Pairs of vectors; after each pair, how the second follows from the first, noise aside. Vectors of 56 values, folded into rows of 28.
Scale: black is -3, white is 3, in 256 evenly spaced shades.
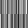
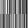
wrapped around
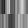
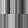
negated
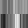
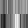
copied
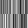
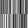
copied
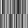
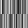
copied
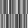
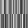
wrapped around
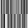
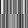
wrapped around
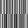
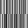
copied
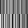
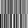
negated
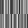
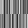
negated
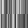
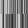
wrapped around
